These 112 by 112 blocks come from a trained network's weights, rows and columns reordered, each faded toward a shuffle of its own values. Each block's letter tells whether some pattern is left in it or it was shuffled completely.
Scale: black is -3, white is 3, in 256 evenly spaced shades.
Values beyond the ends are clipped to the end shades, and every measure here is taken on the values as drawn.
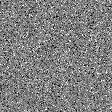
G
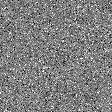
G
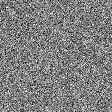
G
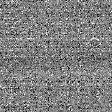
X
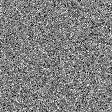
G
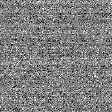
X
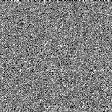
X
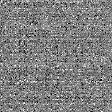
X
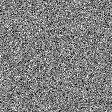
G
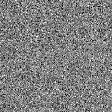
X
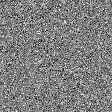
G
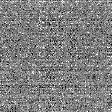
X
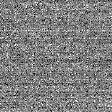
X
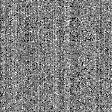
X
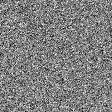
G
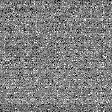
X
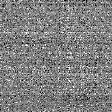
X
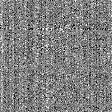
X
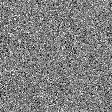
G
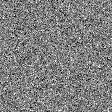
G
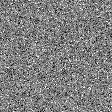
G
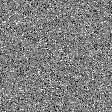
G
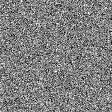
G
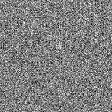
X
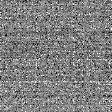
X
